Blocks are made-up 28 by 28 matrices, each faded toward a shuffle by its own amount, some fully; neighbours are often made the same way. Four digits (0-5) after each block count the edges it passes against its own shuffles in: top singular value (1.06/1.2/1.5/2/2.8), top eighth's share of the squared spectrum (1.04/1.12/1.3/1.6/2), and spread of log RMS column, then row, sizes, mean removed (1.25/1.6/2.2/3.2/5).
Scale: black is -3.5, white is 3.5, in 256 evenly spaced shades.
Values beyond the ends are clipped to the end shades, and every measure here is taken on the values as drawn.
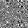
3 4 2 2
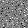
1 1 0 0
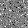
0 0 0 0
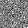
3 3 1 0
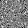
0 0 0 0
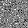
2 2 0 0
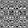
4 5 2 3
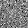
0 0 0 0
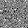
3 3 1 1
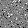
0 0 0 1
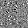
2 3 1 1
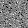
1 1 0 0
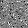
0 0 0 0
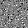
1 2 0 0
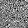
2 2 0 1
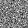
0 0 0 0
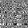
3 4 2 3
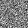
0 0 0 0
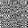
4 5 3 2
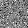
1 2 0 0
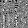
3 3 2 0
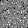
1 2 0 0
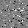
2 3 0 1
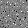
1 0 0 0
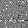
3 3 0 1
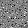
1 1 0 0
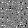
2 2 0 1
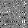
3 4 1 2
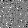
2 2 0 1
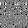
3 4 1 2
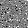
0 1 0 0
